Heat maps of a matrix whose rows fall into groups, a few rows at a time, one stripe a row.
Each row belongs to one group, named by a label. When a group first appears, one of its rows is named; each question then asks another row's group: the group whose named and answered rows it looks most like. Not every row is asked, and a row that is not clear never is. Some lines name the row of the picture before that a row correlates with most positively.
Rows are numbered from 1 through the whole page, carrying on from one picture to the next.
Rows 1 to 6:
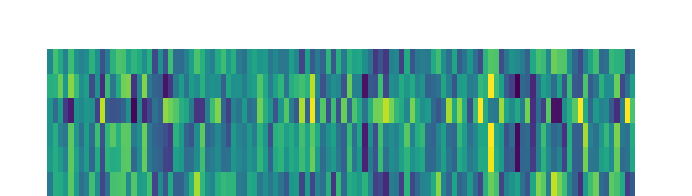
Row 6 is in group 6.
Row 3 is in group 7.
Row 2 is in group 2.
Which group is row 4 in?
2
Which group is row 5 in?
2
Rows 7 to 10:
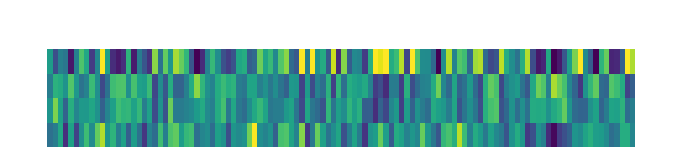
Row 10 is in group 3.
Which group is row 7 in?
7
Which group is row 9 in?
6
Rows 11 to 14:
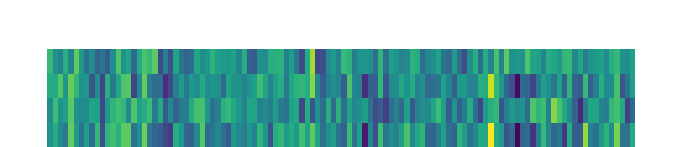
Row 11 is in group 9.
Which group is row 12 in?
2
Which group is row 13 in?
6
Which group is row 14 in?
2
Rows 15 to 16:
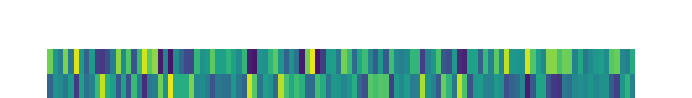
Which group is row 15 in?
9
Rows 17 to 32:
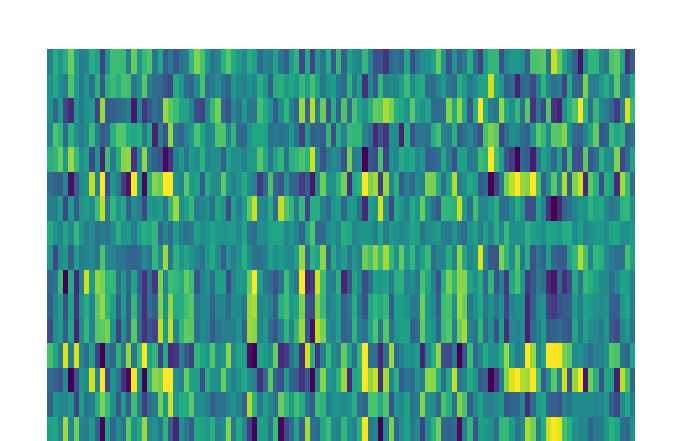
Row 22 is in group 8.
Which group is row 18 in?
2
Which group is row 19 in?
7
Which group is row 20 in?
6
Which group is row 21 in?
2
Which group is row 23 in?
3
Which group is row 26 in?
3
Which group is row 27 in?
3
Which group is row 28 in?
3
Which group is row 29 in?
9
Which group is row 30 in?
8
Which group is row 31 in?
3
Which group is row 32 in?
9
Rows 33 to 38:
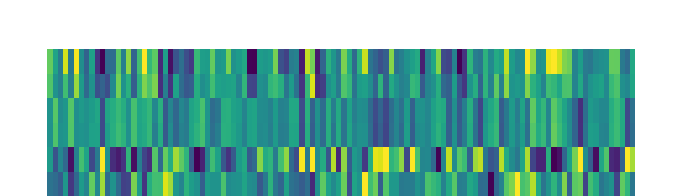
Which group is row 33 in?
9
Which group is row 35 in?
6
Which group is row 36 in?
6
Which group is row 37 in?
7
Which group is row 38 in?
8
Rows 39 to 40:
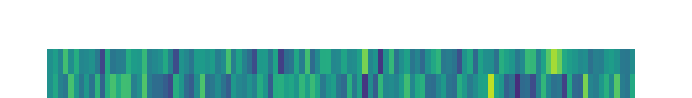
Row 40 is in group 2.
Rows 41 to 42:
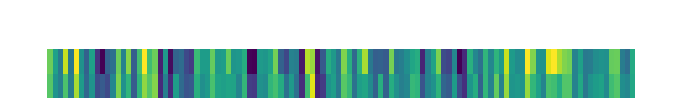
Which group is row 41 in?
9
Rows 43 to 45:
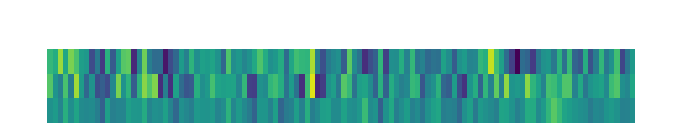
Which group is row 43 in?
2
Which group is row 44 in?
9
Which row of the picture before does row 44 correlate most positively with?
42
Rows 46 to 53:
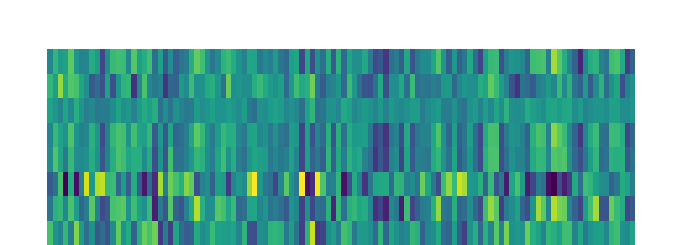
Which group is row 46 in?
6
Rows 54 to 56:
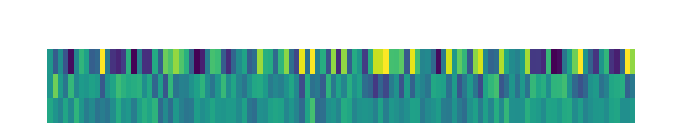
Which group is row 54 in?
7
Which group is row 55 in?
6
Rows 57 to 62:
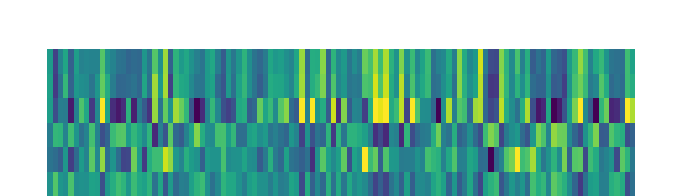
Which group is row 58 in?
7
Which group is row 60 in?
6
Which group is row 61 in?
8
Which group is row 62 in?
6
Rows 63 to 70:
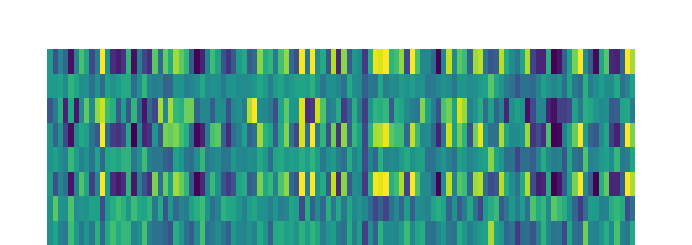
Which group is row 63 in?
7
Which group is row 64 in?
2
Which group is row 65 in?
3
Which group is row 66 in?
7
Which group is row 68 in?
7
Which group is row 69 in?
6
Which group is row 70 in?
2
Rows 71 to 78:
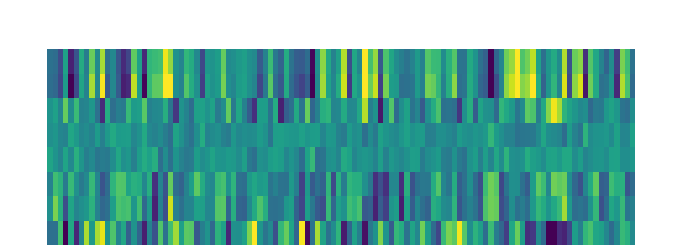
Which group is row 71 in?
8
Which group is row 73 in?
9
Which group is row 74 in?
2
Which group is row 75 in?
9
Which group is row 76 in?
6
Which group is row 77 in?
6
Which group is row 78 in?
3
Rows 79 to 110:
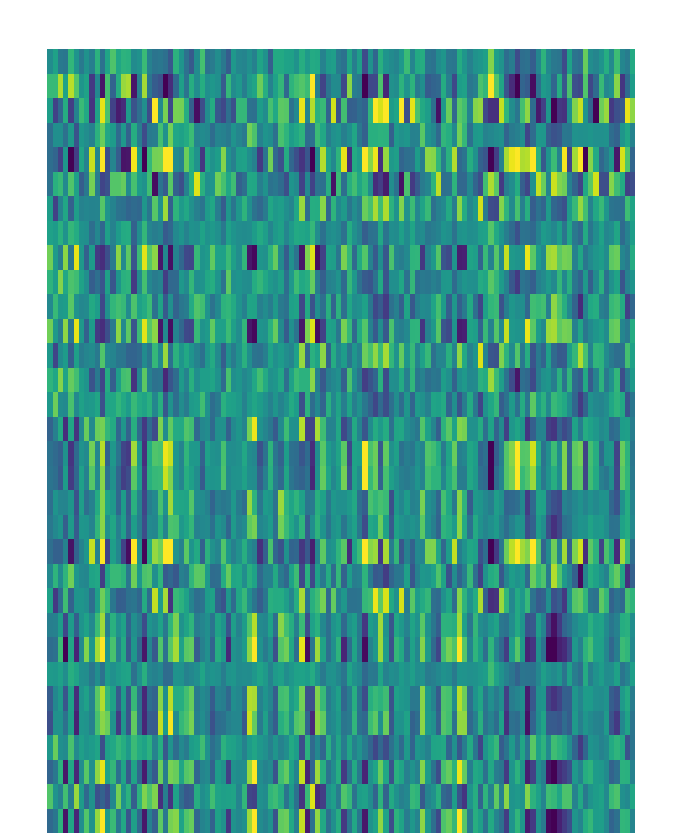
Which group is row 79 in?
2
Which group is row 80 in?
2
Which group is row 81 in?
7
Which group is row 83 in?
8
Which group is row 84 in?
6
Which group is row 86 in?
2
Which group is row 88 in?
2
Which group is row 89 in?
6
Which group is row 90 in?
9
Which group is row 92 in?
2
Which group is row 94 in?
3
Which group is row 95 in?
8
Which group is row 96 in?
8
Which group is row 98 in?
3
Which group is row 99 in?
8
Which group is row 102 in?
3
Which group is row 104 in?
2
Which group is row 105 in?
3
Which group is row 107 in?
6
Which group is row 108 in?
3
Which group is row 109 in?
9
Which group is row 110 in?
3
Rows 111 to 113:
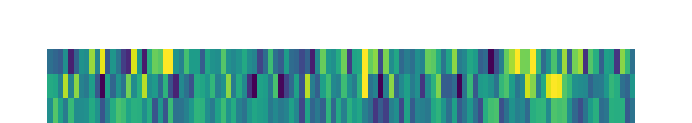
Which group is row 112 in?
9
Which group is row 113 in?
6
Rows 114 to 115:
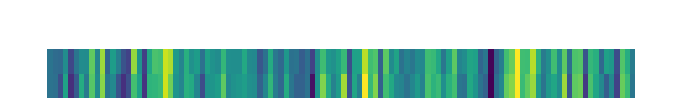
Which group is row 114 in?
8
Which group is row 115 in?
8
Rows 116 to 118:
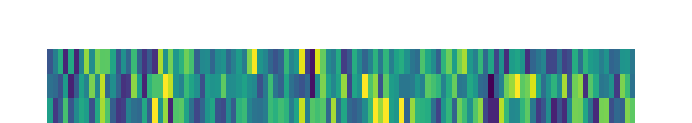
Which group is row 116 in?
3
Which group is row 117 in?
8
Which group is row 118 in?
7
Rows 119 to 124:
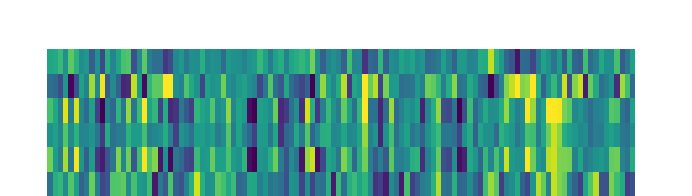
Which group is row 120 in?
8
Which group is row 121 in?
9
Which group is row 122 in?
9
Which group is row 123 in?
9
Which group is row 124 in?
6
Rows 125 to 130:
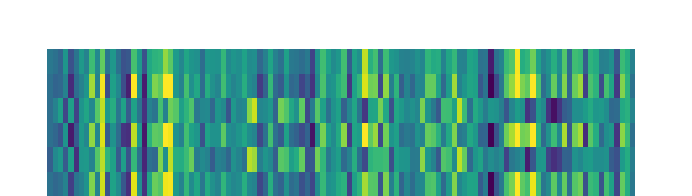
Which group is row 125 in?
8
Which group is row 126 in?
8
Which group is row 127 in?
3
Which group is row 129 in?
3
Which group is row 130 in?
8
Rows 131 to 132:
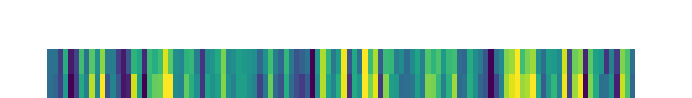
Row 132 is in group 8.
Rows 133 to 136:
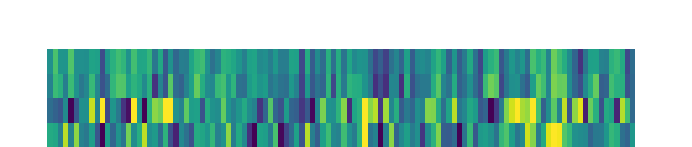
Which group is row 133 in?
6
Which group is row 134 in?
6
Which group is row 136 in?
9
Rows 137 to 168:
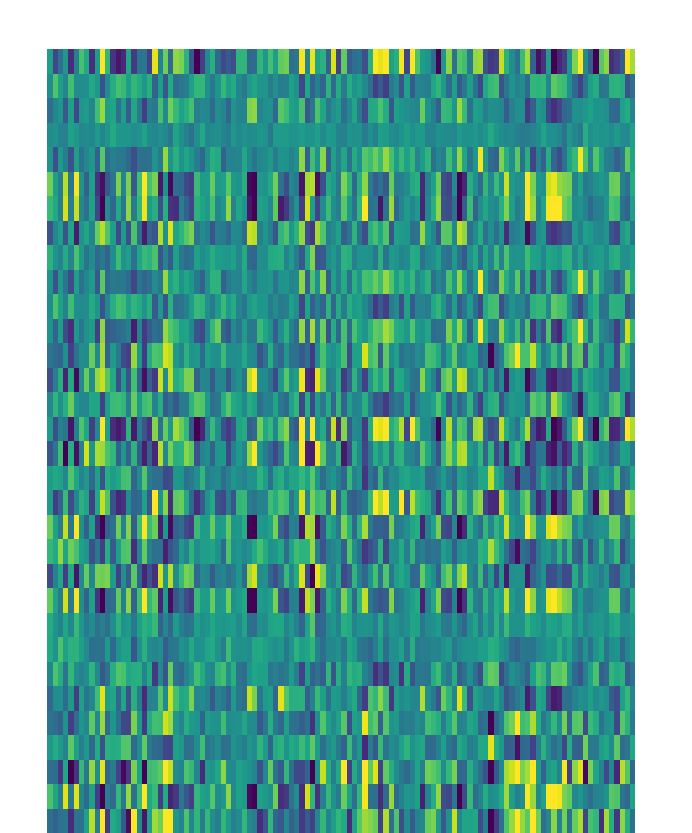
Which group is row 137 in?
7
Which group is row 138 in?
6
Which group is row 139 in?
3
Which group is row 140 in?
2
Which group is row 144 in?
3
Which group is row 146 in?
7
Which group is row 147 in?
6
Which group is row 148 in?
7
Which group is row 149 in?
8
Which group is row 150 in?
3
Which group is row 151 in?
6
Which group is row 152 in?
7
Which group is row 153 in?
3
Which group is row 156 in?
9
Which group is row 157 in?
2
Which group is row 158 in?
3
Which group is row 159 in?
9
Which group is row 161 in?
2
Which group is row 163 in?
3
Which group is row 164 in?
8
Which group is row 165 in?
2
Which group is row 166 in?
8
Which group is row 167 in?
9
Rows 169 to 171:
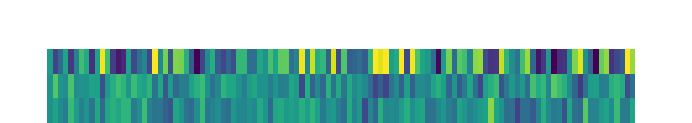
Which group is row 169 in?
7
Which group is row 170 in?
6
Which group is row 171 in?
2
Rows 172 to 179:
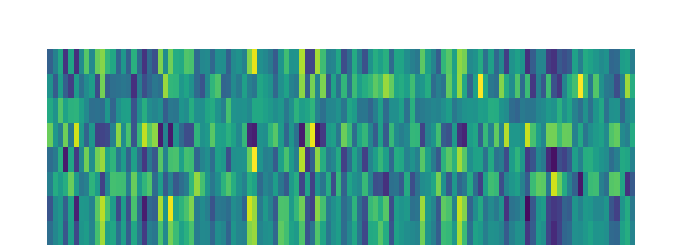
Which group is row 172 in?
3
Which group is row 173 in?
7
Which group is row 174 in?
2
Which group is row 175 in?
9
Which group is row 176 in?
3
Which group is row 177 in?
6
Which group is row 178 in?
3
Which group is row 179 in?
3
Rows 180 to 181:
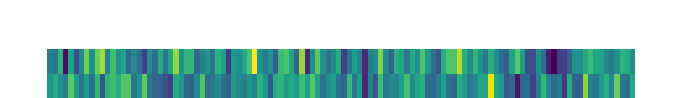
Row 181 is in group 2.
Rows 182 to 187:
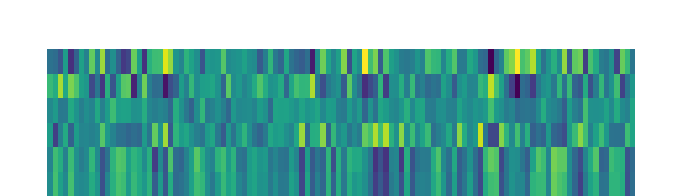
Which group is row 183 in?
2
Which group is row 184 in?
2
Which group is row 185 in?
7
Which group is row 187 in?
6
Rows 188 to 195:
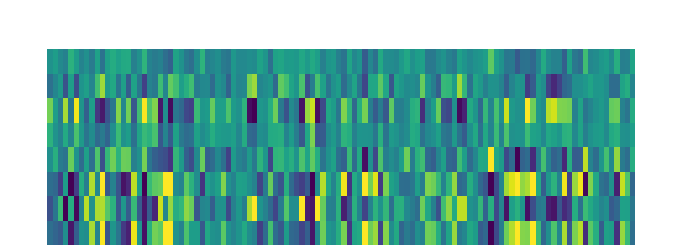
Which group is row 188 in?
2
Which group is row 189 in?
3
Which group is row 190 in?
9
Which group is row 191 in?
9
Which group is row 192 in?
2
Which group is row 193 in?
8
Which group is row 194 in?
3
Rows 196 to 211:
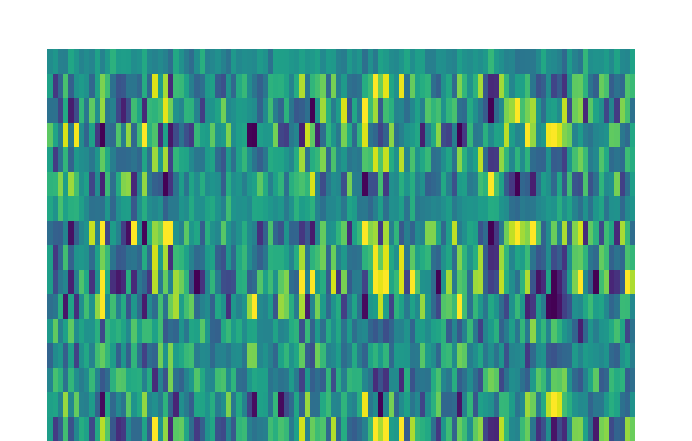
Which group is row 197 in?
7
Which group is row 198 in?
8
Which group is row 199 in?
9
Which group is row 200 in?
7
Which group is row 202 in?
2
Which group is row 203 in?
8
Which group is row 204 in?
7
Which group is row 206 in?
3
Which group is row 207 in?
6
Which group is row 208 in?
3
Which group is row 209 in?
6
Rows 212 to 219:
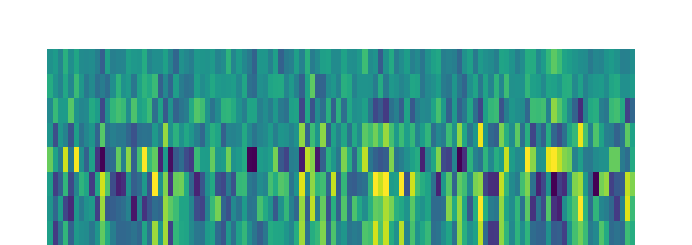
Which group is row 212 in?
9
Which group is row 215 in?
7
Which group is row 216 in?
9
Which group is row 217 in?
7
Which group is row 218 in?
7
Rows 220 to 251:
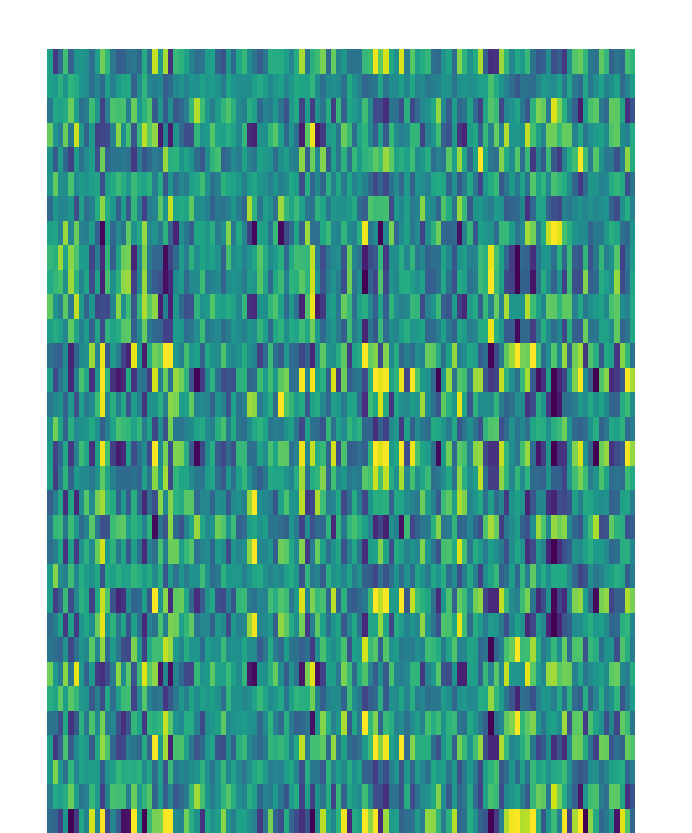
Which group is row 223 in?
9
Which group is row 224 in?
7
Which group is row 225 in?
6
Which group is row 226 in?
3
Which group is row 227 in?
9
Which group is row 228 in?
2
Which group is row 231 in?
2
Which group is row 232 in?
8
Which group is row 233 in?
7
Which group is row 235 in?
6
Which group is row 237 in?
7
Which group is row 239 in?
6
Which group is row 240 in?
3
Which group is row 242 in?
7
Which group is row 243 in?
3
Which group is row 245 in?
9
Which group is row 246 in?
2
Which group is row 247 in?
8
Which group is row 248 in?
7
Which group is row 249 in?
6
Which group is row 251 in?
8
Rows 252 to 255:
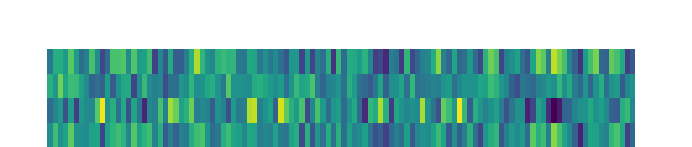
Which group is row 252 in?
6
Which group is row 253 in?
2
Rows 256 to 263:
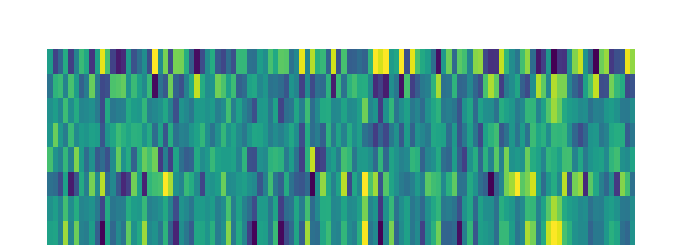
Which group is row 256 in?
7
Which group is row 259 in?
6
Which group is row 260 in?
9
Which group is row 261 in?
8
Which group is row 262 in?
9
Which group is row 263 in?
9
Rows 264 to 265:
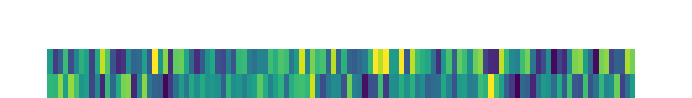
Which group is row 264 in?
7
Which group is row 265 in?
2
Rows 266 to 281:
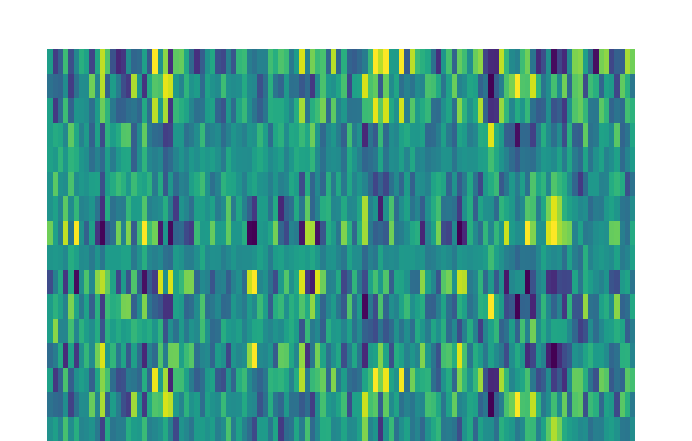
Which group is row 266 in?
7
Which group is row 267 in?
8
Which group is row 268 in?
7
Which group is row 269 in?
2
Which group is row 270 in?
2
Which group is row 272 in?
9
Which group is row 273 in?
9
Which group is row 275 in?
3
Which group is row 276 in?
2
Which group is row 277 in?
6
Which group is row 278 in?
3
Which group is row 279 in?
7
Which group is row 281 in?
9
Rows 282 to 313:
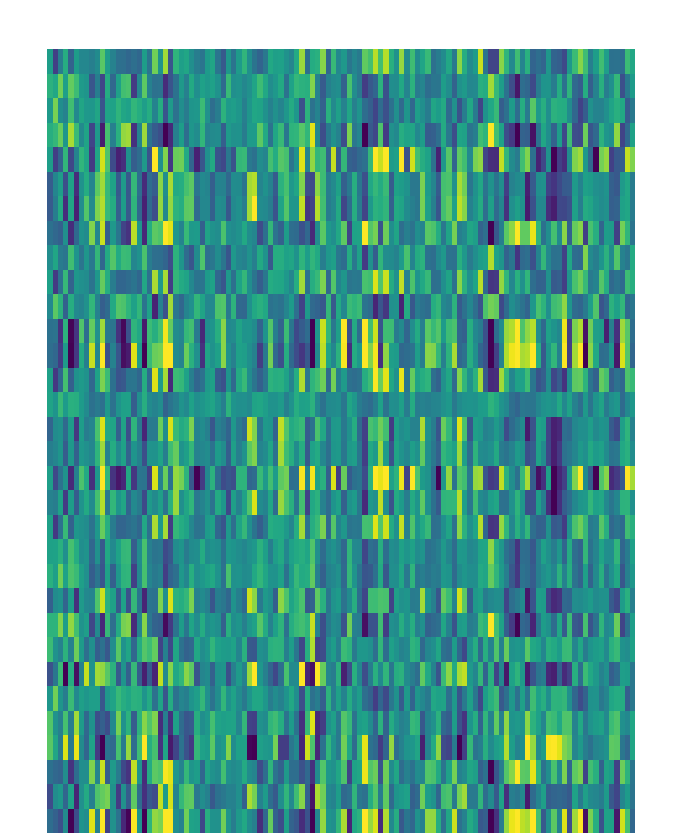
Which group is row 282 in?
7
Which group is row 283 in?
2
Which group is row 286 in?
7
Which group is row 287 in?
3
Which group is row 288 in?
3
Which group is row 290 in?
2
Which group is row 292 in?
6
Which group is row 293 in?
8
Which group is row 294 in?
8
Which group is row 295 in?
7
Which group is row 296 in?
2
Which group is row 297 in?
3
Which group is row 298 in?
3
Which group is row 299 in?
7
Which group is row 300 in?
3
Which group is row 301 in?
7
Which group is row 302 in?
2
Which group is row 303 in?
2
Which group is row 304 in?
3
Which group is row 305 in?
2
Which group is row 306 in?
9
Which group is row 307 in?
3
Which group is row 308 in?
6
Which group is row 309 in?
9
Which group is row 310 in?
9
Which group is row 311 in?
8
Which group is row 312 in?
3
